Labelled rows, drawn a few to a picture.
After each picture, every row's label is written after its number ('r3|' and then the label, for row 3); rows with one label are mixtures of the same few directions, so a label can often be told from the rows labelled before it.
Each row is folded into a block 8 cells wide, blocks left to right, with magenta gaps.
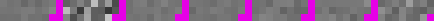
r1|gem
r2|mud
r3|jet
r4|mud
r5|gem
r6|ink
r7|mud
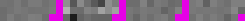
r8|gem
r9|gem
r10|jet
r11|jet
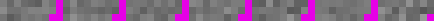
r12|gem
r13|gem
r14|mud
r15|jet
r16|jet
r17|ink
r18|mud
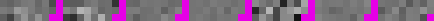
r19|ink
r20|ink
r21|jet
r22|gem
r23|mud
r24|ink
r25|mud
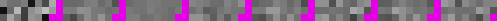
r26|mud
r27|ink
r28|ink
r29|ink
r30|ink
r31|jet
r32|ink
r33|jet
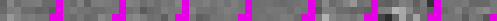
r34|gem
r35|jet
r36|ink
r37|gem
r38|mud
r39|gem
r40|ink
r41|mud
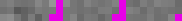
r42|ink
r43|jet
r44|mud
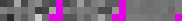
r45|jet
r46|jet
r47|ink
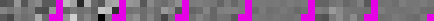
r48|jet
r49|jet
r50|jet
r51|mud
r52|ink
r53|ink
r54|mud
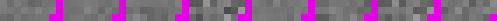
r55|gem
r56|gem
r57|ink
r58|jet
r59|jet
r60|ink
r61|jet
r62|mud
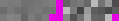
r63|ink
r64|mud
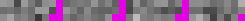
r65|jet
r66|mud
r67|gem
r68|ink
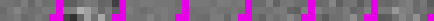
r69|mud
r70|ink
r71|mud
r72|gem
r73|jet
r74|jet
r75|ink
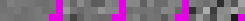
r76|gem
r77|gem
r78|jet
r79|mud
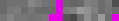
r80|gem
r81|ink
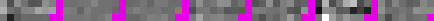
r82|gem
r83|mud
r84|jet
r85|gem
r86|jet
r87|gem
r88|gem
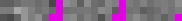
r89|ink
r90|jet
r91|ink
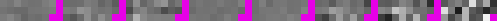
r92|ink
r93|ink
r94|gem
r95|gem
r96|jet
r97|ink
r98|ink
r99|mud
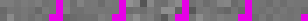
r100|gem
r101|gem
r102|jet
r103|gem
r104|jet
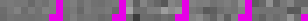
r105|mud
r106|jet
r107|gem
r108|ink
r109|jet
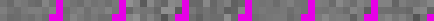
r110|gem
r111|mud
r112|jet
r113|jet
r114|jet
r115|jet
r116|jet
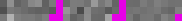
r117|gem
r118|mud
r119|jet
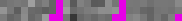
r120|mud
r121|gem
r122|ink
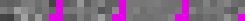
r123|ink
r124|jet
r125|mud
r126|jet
